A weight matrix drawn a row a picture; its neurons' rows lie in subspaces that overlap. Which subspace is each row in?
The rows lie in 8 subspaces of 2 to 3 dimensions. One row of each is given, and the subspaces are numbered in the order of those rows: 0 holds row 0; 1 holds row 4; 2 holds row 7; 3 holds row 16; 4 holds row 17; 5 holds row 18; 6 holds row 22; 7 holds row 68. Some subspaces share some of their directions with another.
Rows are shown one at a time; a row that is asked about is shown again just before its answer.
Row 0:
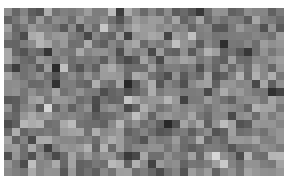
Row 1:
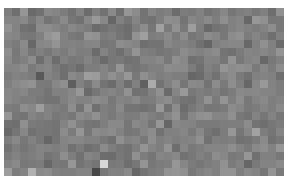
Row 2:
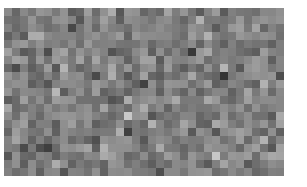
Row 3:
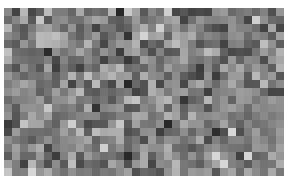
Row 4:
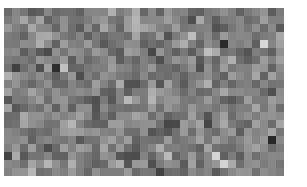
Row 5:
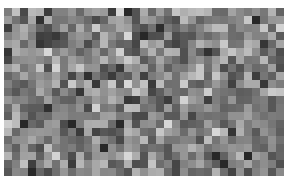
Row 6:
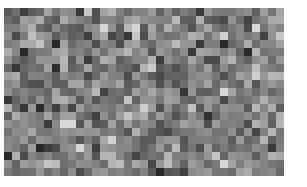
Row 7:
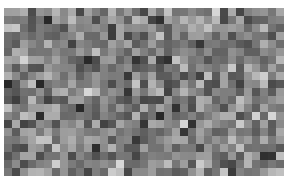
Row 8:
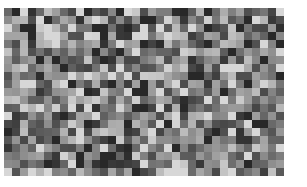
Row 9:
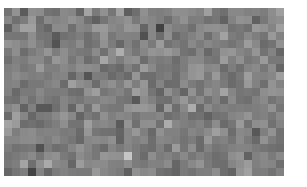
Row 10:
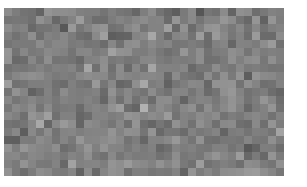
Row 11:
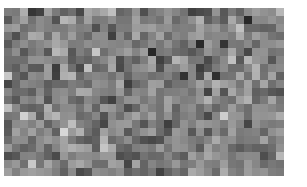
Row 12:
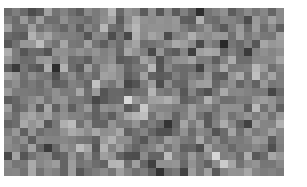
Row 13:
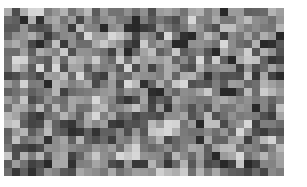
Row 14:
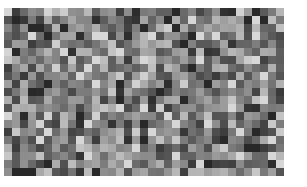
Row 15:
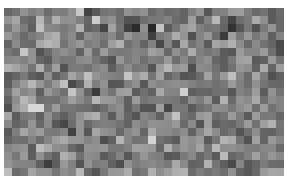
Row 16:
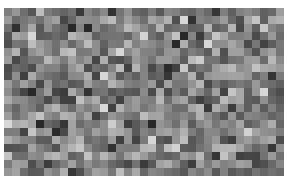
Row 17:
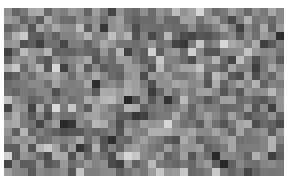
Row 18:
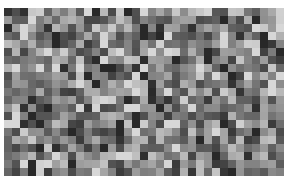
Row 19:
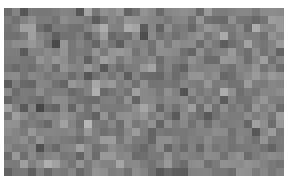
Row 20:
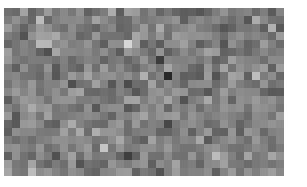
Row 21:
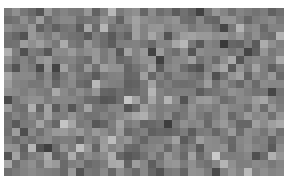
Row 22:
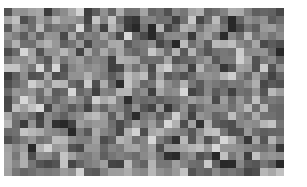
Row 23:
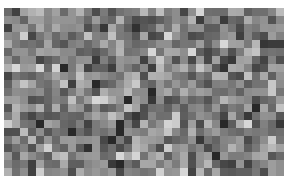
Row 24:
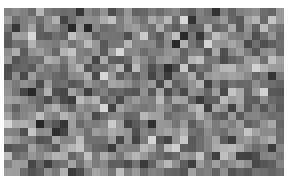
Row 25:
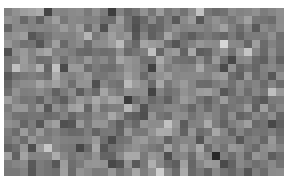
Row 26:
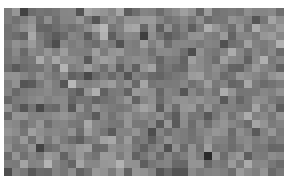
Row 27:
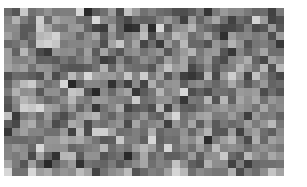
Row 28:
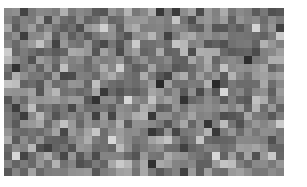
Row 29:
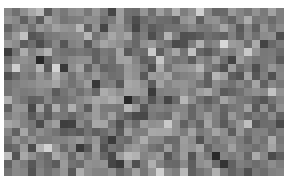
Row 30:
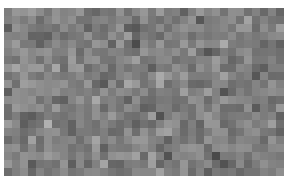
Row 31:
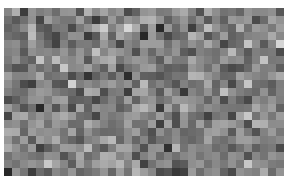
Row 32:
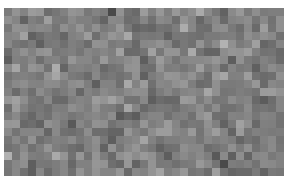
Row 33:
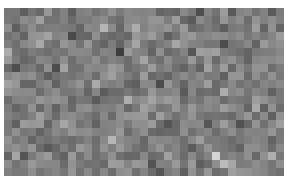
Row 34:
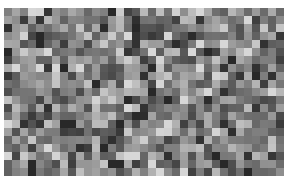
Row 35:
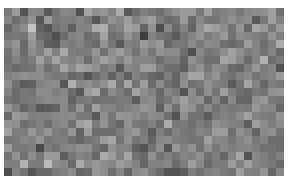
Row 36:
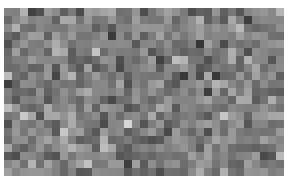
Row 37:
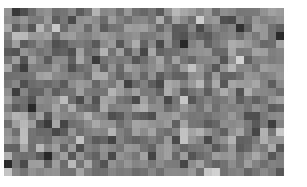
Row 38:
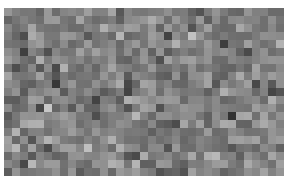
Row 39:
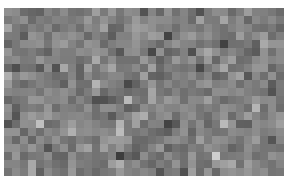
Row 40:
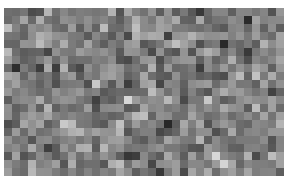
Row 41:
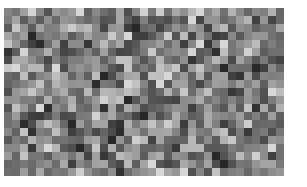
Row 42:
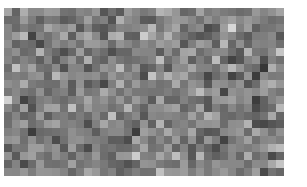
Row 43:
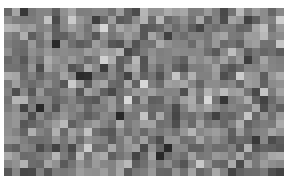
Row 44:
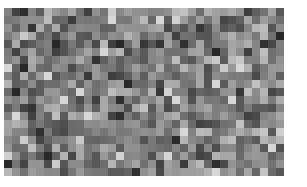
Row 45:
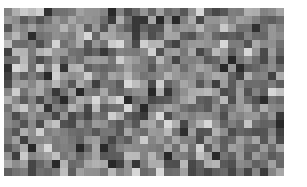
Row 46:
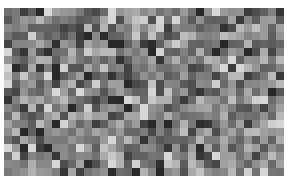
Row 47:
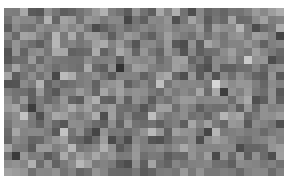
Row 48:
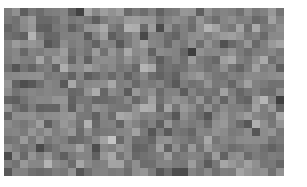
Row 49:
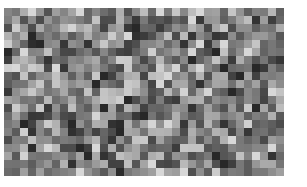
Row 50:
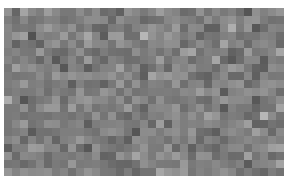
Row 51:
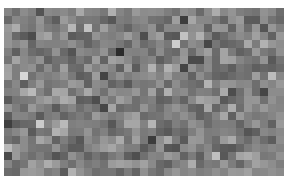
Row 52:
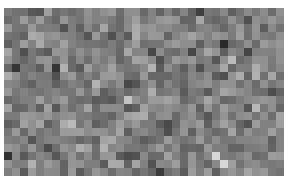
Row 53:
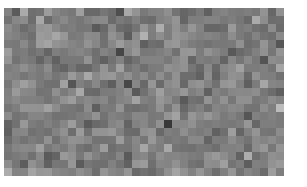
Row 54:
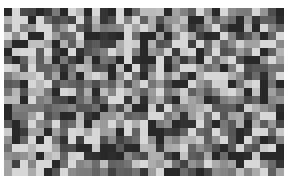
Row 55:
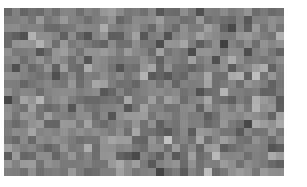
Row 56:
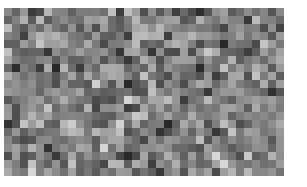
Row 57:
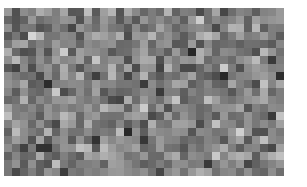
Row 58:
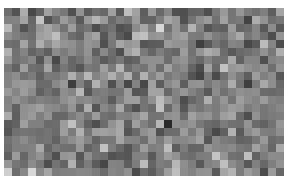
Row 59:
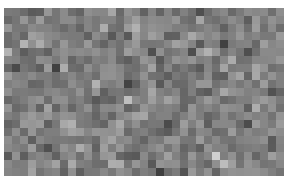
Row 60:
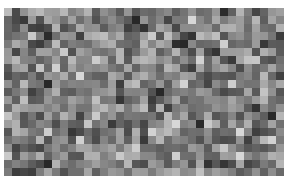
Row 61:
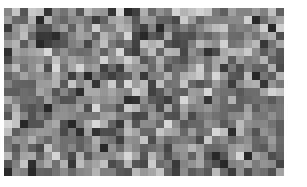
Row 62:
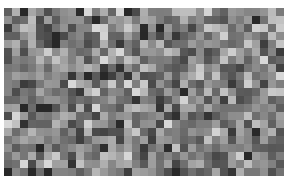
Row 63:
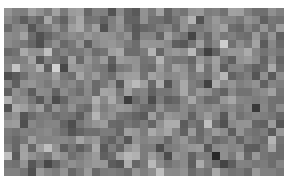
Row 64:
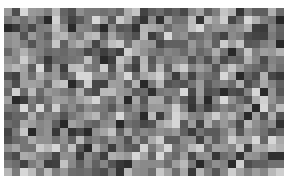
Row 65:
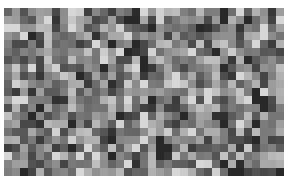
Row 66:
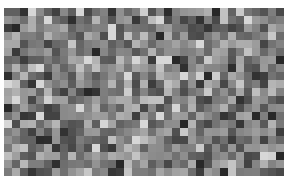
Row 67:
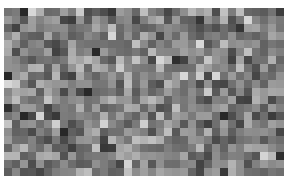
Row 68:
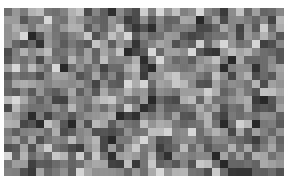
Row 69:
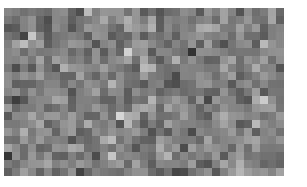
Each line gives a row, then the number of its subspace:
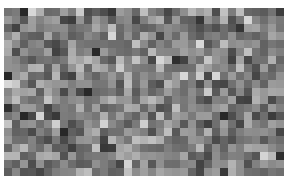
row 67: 2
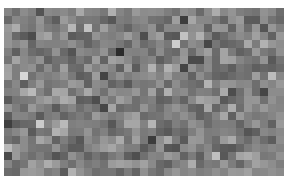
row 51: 3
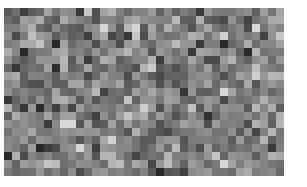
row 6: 5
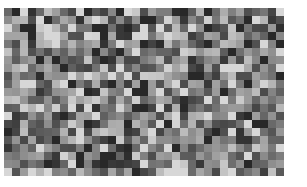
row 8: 0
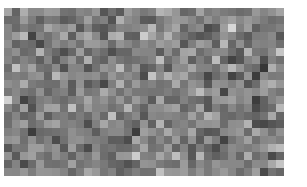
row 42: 6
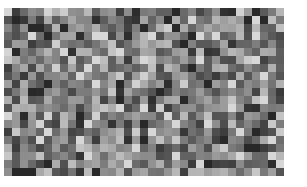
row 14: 1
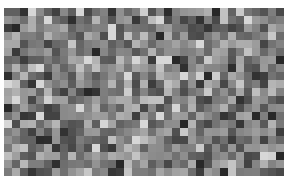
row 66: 2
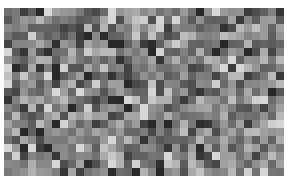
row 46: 4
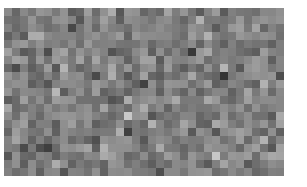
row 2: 1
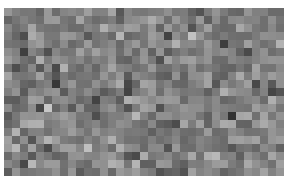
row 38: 0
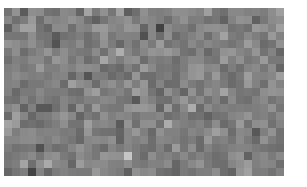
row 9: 5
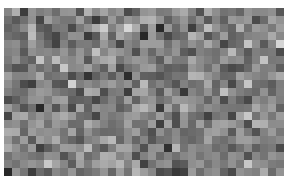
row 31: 0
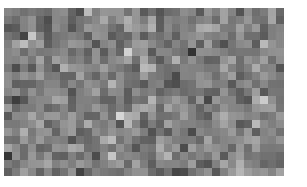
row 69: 7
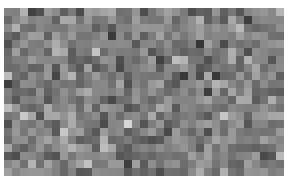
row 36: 2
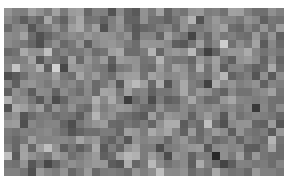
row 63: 1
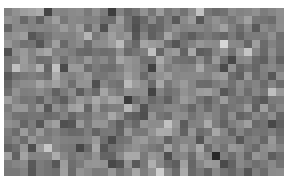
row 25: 4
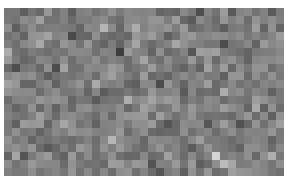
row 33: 2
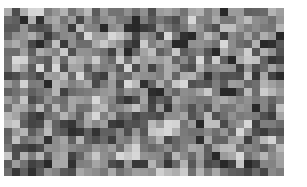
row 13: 1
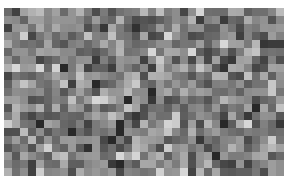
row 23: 5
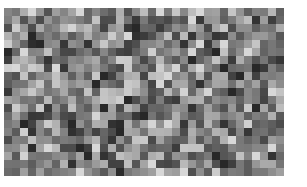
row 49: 3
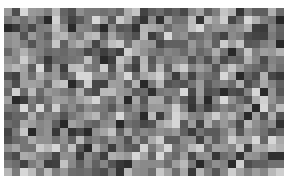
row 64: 7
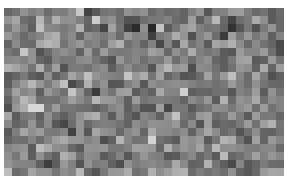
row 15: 6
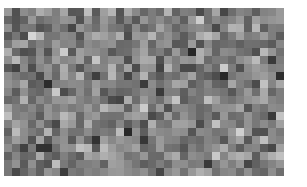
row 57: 1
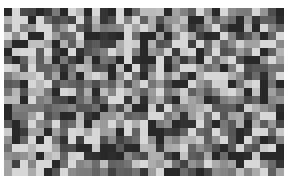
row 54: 1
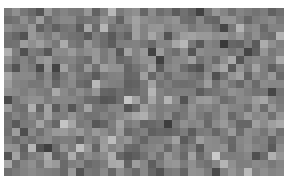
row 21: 4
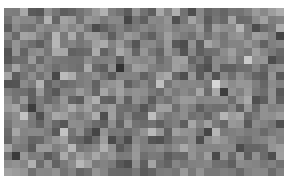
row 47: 2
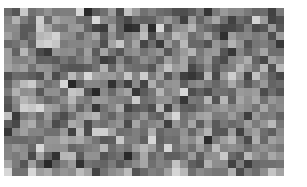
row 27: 6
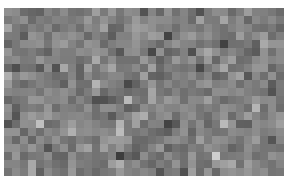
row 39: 5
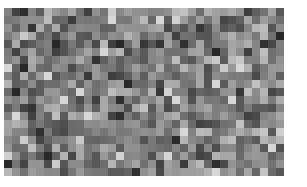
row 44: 4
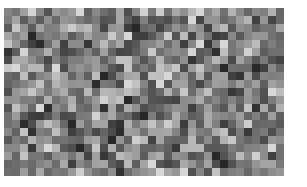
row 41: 3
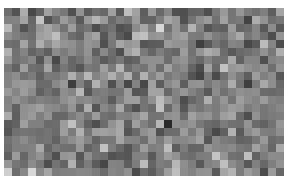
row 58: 0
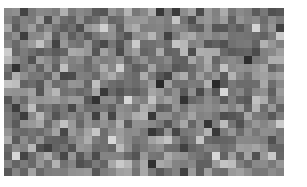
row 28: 2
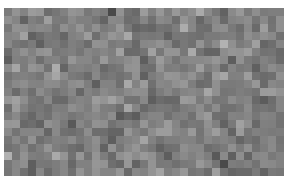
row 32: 7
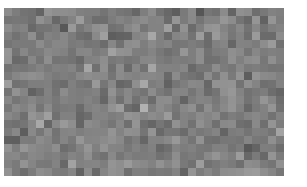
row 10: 1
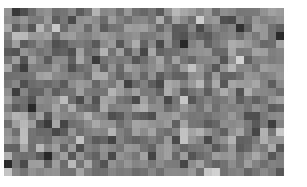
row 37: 4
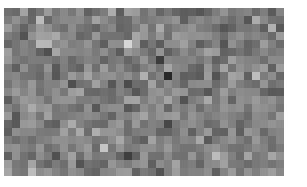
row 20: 6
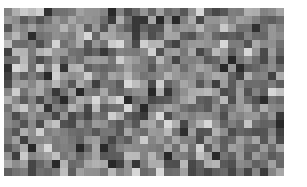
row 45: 4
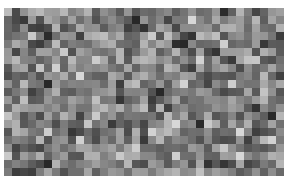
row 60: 1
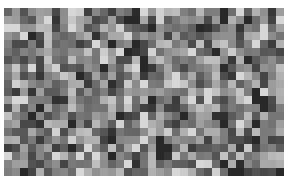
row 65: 7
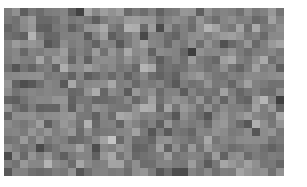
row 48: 7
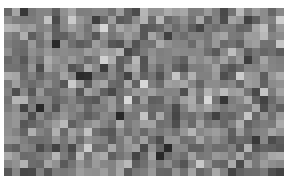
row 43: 7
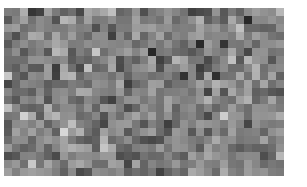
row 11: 2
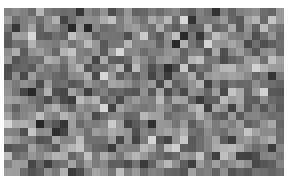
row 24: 3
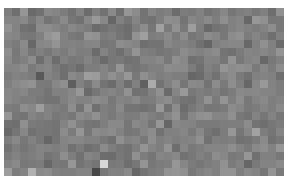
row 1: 0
